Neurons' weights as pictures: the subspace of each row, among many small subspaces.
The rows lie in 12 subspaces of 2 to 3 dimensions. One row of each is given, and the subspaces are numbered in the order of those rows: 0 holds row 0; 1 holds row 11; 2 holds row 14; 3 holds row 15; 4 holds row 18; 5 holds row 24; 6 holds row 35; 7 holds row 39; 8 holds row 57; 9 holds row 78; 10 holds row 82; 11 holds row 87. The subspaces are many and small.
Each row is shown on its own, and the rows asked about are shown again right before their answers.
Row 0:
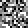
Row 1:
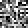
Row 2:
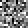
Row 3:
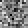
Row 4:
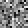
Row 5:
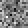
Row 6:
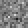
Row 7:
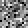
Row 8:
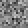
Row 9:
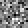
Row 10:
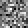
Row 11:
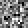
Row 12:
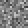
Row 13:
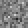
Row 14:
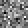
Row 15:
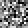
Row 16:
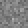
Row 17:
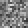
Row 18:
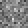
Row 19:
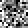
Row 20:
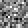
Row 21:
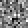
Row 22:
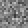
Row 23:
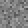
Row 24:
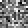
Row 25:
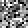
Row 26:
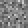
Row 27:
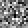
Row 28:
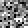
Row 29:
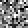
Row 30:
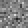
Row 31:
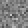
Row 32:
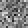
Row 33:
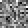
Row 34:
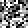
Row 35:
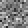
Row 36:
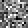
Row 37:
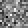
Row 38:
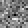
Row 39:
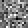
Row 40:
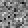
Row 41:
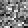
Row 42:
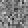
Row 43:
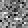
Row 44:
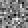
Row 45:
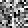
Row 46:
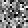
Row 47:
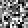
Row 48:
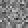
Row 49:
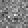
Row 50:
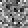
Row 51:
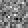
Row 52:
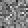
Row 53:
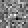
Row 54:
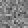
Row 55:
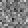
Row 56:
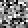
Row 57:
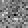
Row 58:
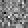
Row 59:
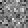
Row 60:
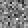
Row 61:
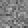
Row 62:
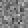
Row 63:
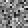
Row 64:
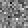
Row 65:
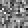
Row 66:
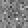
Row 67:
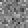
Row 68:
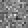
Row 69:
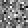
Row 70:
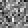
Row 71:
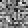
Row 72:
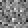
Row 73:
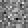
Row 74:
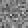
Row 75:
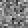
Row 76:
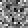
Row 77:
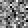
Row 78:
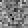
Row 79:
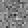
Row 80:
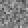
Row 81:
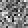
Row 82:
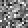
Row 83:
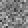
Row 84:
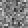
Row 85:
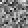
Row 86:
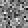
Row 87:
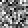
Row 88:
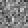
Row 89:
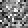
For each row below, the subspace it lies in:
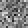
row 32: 8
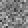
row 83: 6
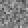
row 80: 11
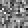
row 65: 11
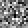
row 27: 3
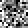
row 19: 3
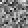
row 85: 11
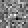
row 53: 7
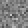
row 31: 5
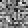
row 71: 5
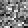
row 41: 0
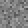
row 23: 2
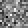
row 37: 3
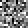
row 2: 0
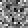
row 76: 4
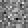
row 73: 9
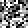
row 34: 10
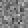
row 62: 1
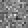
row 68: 7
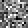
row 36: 7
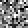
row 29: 9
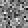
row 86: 2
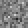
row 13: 1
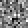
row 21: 6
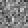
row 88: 8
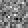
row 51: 1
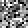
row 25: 10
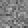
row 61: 0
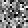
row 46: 9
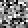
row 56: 10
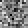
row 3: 9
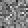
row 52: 5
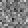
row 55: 6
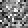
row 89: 4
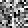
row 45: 2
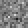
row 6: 1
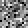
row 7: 10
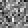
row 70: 8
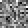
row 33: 5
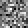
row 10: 0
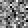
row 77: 5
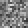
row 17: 0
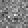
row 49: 8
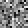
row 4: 2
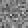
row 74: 5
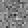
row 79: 7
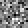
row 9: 4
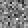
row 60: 11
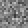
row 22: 3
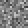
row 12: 2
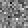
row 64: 11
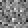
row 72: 6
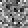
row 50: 4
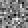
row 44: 6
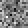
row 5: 3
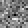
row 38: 8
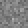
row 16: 4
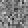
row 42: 11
